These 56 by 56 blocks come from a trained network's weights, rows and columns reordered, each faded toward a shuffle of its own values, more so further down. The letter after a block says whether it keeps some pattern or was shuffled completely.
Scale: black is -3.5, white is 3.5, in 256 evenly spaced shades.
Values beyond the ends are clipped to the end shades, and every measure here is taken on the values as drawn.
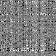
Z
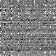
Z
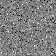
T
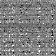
Z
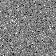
T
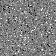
T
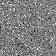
T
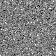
T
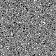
T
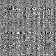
Z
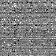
Z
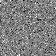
T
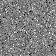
T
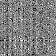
Z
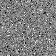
T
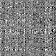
Z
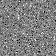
T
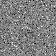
T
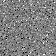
T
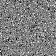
T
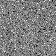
T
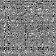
Z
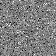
T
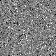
T
